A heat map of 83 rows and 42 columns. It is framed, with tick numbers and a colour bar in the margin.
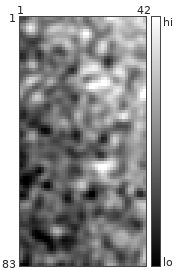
Ninth with the highest average: top right. Grain: blotchy. Mirror symmetry: none. Slope: up to the top right.
